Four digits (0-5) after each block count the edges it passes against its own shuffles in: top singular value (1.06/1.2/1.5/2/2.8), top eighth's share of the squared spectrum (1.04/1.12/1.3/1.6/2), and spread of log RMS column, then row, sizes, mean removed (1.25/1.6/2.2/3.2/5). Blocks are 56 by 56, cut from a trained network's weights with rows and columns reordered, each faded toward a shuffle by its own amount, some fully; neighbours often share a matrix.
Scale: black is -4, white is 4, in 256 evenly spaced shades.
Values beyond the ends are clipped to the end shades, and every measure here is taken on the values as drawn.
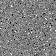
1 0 0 0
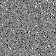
2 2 0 0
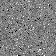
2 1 0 0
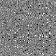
3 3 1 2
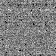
2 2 1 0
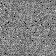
0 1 0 0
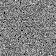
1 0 0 0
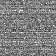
3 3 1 1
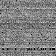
4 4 1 2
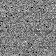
1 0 0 0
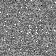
0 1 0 0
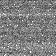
3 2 0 1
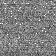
2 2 0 0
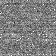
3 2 0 0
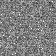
1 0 0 0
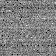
3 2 1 1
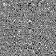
3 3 1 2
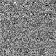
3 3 0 2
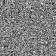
2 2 0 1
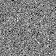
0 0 0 0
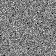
0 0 0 0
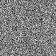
0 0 0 0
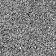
2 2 0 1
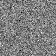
0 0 0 0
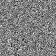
2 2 0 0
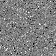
1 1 0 0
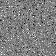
0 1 0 0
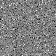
1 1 0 0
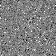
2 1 0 0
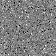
1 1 0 0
